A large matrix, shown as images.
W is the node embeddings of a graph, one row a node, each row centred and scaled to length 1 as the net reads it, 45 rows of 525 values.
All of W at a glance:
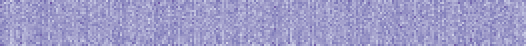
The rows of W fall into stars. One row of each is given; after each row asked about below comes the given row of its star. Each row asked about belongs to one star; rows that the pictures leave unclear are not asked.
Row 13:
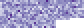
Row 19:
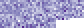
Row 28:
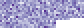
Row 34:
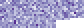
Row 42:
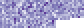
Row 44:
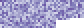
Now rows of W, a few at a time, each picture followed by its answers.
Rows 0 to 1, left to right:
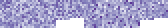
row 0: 28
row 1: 28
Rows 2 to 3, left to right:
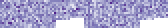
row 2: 42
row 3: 42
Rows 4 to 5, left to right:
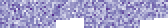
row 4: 42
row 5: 13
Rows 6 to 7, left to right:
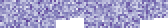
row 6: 34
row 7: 19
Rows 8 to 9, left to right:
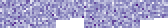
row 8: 42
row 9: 13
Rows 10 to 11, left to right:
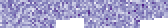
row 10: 13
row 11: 34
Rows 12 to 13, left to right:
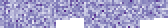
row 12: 28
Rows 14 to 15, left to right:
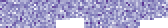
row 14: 13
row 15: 34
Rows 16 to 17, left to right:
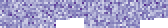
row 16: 28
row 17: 44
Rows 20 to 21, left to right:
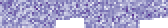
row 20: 28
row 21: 34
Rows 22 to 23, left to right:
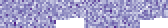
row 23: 44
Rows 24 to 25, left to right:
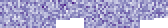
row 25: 13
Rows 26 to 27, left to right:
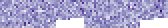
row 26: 28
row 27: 44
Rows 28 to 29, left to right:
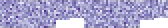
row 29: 34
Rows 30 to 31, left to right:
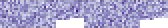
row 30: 44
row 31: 34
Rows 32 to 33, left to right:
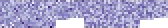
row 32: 44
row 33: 34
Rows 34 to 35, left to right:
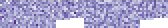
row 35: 13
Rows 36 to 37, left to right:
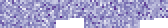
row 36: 34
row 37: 42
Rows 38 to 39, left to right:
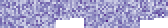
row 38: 42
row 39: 28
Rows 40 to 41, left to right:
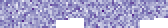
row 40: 28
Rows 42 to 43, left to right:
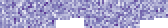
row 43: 42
